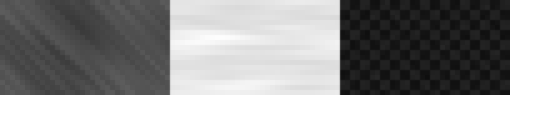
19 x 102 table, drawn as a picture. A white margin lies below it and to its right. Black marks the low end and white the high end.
The table splits into one row of 3 panels. Panel 1,1: low, slanting down to the right, faint in contrast. Panel 1,2: very high, streaked across, faint in contrast. Panel 1,3: very low, checkered, faint in contrast.
